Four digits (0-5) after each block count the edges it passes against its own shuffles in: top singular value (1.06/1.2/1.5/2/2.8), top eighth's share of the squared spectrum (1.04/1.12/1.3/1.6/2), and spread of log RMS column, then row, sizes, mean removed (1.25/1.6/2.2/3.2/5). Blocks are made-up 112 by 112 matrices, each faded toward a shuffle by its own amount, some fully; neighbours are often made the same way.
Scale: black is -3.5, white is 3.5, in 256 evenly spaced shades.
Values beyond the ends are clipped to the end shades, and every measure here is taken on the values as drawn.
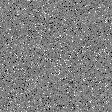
0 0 0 0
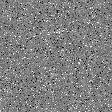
2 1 0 0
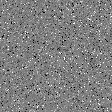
2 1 0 0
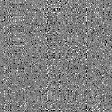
4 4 3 2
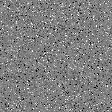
2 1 1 0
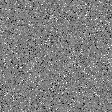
1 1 0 0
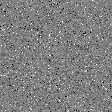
2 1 0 0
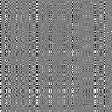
5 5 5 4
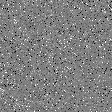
0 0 0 0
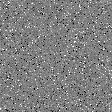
0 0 0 0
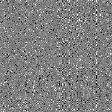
4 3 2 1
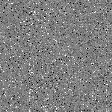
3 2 1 0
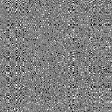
5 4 3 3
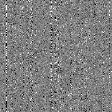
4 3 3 0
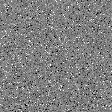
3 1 0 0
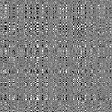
5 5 4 4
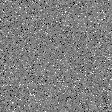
2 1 0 0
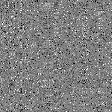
4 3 2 1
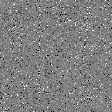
3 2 1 1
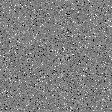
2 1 0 0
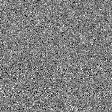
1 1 0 3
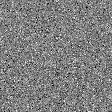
0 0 0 1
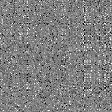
4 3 2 2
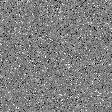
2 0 0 0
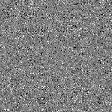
4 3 1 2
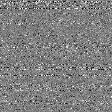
2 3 0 4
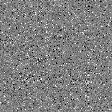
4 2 1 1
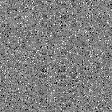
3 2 1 1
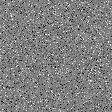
0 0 0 0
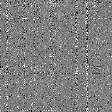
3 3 3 2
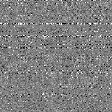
4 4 2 3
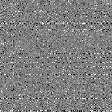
4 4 2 3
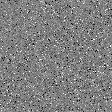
0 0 0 0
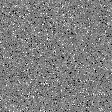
1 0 0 0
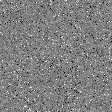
2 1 0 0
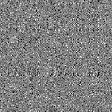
4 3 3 2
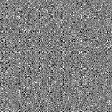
4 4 3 2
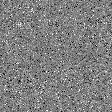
2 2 0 0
